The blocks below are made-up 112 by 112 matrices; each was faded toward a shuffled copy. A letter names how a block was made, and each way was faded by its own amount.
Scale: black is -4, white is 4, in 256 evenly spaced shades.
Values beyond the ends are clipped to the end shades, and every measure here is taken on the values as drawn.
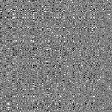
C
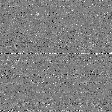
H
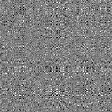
C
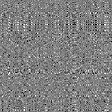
C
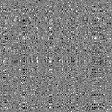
C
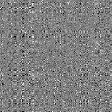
C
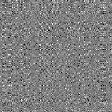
C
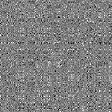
C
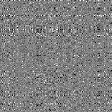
C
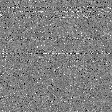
H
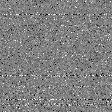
H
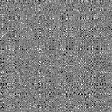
C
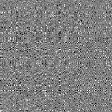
C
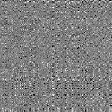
C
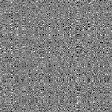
C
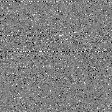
H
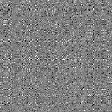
C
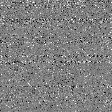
H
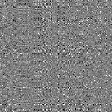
C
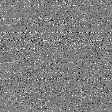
H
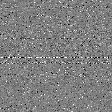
H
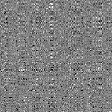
C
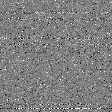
H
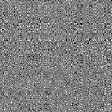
C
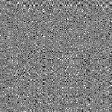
C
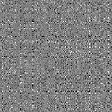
C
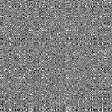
C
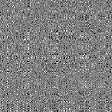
C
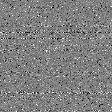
H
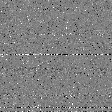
H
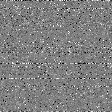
H
